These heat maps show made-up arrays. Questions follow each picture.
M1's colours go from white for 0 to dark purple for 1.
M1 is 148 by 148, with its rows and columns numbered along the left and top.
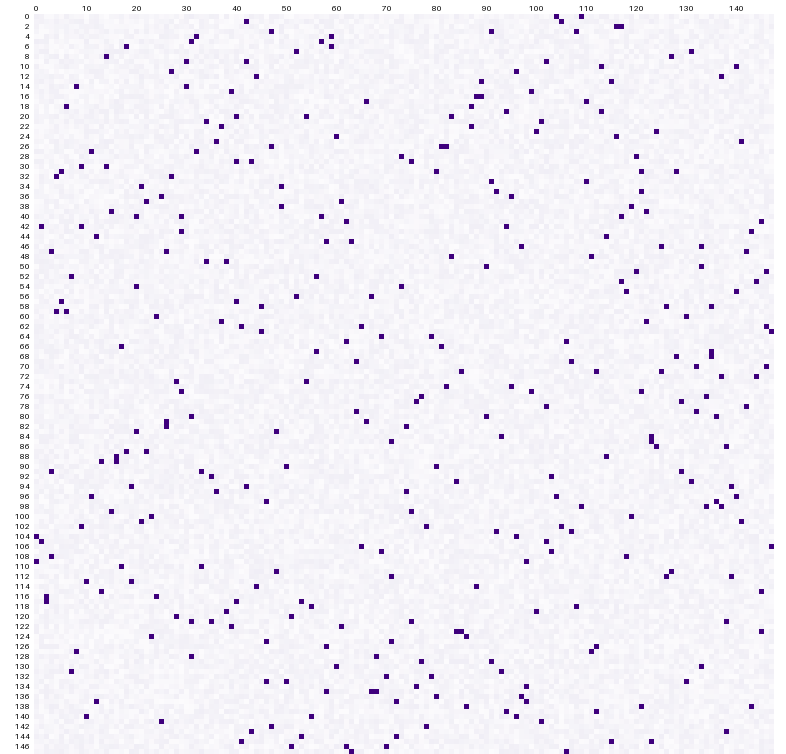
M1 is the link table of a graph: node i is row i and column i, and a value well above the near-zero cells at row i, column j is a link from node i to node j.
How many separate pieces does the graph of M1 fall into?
1
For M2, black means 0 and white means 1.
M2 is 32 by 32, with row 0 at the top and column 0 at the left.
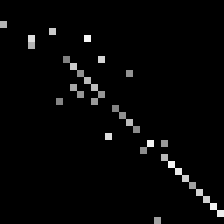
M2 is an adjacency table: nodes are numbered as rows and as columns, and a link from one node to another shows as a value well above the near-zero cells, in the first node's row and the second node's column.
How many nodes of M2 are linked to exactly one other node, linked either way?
5
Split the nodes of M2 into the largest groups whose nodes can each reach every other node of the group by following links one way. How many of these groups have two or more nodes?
4
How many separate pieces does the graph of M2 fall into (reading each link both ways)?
5
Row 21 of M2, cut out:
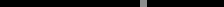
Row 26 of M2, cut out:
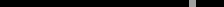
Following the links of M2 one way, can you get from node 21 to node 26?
yes
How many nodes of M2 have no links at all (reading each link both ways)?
2
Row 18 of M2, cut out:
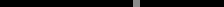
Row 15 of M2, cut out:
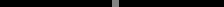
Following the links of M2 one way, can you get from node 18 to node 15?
yes
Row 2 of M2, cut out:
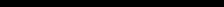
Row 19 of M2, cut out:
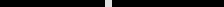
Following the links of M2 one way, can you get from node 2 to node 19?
no
